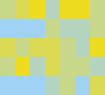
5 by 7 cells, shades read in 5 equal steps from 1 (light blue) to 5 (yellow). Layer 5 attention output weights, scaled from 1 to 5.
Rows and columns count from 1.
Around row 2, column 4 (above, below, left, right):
2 4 1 2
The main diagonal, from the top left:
3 1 4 4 3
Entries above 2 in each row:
6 2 6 5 2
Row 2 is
1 1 1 3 2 2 3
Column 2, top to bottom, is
4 1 3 5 1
